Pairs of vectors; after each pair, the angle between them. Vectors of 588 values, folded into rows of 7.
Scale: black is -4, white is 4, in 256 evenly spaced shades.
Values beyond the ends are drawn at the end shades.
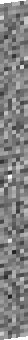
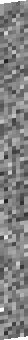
orthogonal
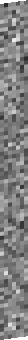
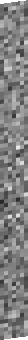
orthogonal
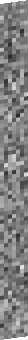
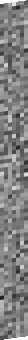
partly aligned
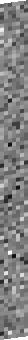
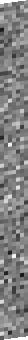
nearly opposite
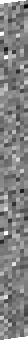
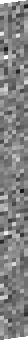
nearly parallel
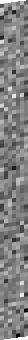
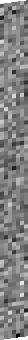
nearly parallel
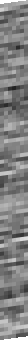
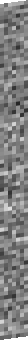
partly aligned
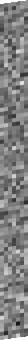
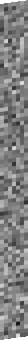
nearly parallel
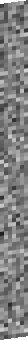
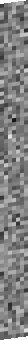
nearly parallel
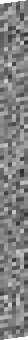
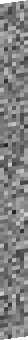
nearly opposite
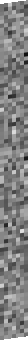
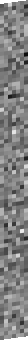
nearly parallel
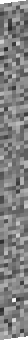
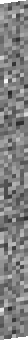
partly opposed
